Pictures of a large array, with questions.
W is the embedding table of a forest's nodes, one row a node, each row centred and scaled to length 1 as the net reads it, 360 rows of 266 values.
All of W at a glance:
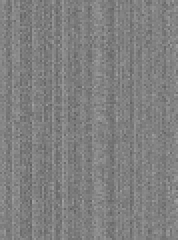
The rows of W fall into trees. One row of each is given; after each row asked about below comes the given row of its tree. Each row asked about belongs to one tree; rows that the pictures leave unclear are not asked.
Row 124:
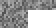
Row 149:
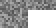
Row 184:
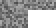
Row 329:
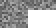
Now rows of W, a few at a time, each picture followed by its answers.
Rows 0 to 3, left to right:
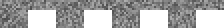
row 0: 124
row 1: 329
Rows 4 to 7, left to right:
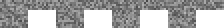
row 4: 184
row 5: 329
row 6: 149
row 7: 184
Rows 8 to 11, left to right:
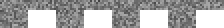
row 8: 329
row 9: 149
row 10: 124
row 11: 124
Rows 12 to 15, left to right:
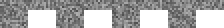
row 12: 329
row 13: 124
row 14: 329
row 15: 184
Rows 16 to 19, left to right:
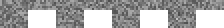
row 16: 124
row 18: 329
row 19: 329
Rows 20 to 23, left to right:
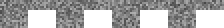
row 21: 329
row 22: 124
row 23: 124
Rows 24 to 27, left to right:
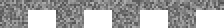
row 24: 329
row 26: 329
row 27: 329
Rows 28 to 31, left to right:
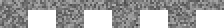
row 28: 124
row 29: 329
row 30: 149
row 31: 329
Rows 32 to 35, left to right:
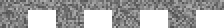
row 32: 184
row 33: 329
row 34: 124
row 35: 184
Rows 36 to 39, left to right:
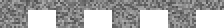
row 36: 329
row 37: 329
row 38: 329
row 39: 184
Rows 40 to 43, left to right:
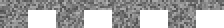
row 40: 329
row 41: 124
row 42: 184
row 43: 124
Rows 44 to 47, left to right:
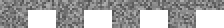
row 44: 124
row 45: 124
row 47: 329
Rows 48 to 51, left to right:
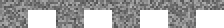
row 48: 184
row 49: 329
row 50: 184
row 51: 149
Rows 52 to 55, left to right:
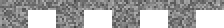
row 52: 184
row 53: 329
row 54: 124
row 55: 124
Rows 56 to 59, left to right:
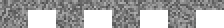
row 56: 124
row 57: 124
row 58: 124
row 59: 329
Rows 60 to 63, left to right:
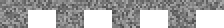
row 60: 184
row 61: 329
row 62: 329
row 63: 184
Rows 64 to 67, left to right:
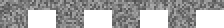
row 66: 124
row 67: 124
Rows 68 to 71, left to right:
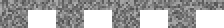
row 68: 124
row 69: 124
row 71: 184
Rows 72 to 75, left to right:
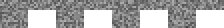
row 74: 124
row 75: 329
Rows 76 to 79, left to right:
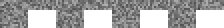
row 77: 124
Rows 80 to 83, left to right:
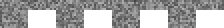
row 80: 329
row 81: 329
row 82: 124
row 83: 329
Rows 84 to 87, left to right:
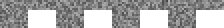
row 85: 124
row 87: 124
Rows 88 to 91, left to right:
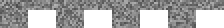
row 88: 329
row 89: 124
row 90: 329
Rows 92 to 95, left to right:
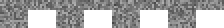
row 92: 329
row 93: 124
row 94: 124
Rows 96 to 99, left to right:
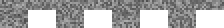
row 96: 184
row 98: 329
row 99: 124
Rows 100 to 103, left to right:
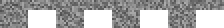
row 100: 329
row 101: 184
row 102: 184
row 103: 124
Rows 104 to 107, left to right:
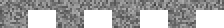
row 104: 329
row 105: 184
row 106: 184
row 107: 329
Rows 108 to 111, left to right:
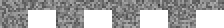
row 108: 124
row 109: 329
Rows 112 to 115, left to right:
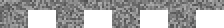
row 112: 329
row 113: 329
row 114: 124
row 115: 184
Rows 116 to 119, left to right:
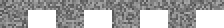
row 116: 184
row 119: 124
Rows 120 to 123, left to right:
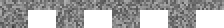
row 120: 124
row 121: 124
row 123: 124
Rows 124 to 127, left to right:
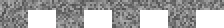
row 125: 329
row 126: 329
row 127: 124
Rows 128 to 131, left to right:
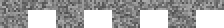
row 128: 124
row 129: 184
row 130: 184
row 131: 184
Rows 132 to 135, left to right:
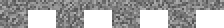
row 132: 124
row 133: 124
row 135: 184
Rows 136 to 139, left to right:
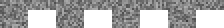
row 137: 124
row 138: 329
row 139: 184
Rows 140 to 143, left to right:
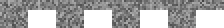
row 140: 124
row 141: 124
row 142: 124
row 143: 149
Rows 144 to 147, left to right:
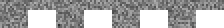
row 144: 329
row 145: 184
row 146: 329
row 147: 329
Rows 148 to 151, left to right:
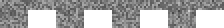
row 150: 329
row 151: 149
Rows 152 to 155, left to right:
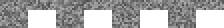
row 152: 184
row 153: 124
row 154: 329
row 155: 329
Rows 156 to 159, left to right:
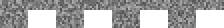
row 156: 124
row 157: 124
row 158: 184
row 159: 329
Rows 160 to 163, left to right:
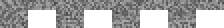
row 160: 124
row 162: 329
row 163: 329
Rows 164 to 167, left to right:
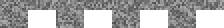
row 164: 184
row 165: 329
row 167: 184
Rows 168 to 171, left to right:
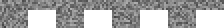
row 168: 124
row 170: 329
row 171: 329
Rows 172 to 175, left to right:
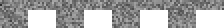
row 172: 184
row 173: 329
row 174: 329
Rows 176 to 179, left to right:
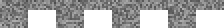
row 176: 329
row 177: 329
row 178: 329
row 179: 329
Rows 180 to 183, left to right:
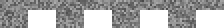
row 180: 184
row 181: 329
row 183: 184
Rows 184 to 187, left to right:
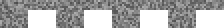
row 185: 124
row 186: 329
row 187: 124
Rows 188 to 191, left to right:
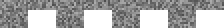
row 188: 124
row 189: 124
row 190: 184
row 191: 329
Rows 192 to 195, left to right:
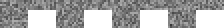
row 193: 124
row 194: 124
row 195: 184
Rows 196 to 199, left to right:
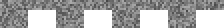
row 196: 124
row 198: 184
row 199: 184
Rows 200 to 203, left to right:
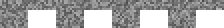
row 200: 124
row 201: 124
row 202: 149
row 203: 149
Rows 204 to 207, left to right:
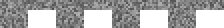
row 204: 124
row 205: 124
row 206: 124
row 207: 124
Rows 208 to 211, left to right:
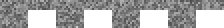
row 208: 184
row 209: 329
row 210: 124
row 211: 124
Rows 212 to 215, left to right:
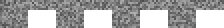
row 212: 149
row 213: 184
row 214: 124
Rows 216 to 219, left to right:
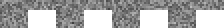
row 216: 329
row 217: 329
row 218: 124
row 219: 329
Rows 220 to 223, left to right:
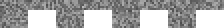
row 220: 329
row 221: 124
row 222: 149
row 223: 124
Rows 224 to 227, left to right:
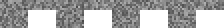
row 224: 124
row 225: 124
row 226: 329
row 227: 329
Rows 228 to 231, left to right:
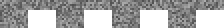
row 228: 329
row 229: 329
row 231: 184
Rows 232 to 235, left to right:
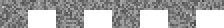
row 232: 124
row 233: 329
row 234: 124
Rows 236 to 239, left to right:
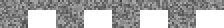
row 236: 184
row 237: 184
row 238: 329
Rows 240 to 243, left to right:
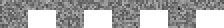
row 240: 329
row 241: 124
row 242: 329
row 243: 329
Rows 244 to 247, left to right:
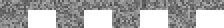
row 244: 329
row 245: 184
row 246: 124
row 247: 149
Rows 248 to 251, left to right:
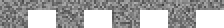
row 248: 124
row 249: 184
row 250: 329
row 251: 124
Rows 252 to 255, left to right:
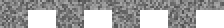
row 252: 124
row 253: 124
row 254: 184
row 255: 124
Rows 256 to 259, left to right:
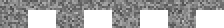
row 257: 124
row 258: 149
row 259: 149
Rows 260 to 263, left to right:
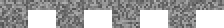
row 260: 124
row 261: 124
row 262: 329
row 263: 124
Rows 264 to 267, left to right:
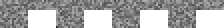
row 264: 124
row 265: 184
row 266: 184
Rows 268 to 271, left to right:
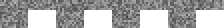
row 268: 329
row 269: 124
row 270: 329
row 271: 124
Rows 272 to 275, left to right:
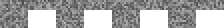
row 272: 124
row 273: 329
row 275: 329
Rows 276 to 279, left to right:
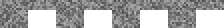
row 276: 124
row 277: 149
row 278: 184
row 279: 329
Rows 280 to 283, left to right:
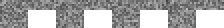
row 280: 329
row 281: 329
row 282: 329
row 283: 329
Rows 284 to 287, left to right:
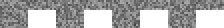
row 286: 124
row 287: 124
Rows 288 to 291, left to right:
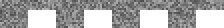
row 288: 329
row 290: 329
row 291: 329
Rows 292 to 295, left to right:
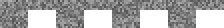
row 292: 124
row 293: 184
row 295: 329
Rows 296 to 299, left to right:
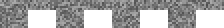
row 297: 184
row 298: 124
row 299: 329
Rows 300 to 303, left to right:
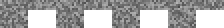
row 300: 124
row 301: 124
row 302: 124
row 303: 184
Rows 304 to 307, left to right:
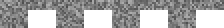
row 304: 124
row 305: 184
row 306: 124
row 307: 329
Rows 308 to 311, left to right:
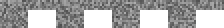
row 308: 124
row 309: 184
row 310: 329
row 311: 329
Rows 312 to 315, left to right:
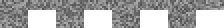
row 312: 184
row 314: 184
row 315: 124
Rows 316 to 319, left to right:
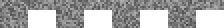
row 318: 124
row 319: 124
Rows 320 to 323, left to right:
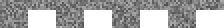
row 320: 329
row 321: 329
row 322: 124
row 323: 184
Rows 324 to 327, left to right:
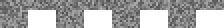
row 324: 149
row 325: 329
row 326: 184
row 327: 124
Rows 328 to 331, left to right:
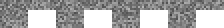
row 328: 329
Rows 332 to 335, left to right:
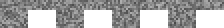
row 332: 184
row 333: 329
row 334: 124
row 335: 124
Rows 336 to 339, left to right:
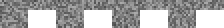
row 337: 184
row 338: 124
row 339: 124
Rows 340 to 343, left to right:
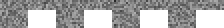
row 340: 124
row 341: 329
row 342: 184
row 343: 329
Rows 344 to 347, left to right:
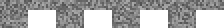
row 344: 329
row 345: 329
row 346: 329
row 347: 329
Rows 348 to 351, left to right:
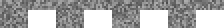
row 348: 124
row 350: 329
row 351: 124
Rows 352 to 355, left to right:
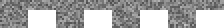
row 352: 329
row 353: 329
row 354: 184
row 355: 184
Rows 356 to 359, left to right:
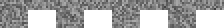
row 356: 329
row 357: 184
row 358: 329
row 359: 184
